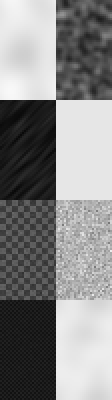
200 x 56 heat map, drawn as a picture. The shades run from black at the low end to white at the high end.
It is made of 4 by 2 panels. Panel 1,1: very high, smooth, faint in contrast. Panel 1,2: low, blotchy. Panel 2,1: very low, slanting up to the right, faint in contrast. Panel 2,2: very high, flat. Panel 3,1: low, checkered. Panel 3,2: high, fine-grained. Panel 4,1: very low, checkered, faint in contrast. Panel 4,2: very high, smooth, faint in contrast.
